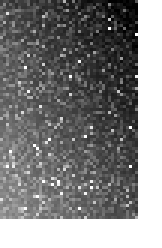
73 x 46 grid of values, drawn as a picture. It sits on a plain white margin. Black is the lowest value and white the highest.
Ninth with the lowest average: top right. Slope: up to the bottom left. Mirror symmetry: none. Stripes: none.
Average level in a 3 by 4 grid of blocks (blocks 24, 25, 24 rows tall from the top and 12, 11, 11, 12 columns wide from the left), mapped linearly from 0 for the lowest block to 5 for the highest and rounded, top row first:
3 2 1 0 | 4 3 2 1 | 5 4 3 2
